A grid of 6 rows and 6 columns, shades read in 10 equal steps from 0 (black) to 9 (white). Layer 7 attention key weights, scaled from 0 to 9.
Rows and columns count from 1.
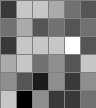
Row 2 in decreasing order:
6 4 4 4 3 3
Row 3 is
2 7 7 7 9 3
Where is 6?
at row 1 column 4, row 2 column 2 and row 4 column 1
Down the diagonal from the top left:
2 6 7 5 2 4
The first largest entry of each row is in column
2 2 5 2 1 1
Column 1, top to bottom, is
2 4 2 6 5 7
